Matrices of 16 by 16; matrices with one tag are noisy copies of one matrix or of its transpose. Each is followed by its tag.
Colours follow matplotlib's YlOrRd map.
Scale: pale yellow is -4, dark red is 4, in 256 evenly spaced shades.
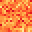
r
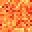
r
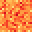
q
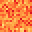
r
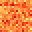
q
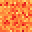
q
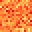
r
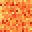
q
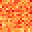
r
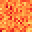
r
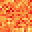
r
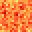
q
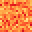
q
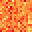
r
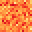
q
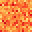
q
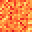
r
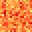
q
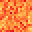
r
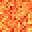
r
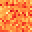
q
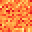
r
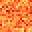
r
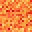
r
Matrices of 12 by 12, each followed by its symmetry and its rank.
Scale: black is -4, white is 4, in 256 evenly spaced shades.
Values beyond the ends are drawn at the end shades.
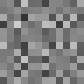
antisymmetric, rank two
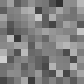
antisymmetric, full rank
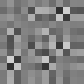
antisymmetric, rank two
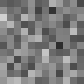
neither, full rank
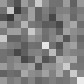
symmetric, full rank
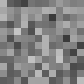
neither, full rank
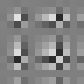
symmetric, rank one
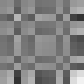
symmetric, rank one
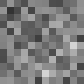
symmetric, full rank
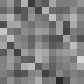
antisymmetric, full rank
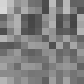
neither, rank two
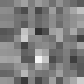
neither, rank two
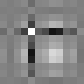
symmetric, rank one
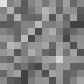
symmetric, full rank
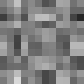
antisymmetric, rank two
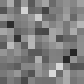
antisymmetric, full rank
